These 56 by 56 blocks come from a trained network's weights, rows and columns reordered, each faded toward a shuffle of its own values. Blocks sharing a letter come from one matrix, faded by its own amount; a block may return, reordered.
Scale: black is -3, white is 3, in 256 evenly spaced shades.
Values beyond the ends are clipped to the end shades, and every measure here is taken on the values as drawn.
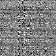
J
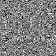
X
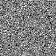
X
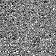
X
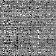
J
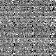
J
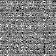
J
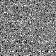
X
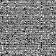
J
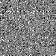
X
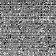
J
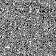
X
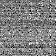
J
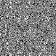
X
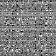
J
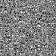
X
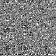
X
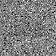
X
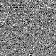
X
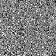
X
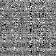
J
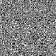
X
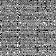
J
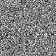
X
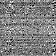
J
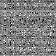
J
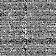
J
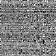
J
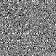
X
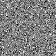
X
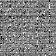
J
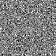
X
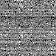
J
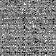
J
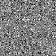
X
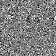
X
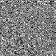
X
